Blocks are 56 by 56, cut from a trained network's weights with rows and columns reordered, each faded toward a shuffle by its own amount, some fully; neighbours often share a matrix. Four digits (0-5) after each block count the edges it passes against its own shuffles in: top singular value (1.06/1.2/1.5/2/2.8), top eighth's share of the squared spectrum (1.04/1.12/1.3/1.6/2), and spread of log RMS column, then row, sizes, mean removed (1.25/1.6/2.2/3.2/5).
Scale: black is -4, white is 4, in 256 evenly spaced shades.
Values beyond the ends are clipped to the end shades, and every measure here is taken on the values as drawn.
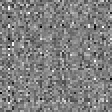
3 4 2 2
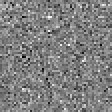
3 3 1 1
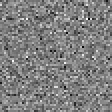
3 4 1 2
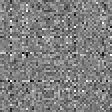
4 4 2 2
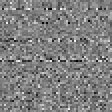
4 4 0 3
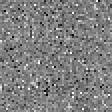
0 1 0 0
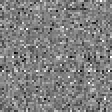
3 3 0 2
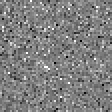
0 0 0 0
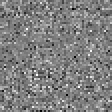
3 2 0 2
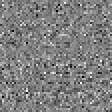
3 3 1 2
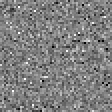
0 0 0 0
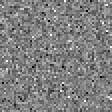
0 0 0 0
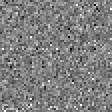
2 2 1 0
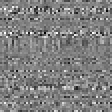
4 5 1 4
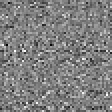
3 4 0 3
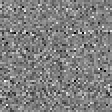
3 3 0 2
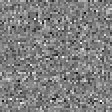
2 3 0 3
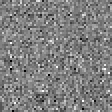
2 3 1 1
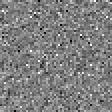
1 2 0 1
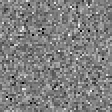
1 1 0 0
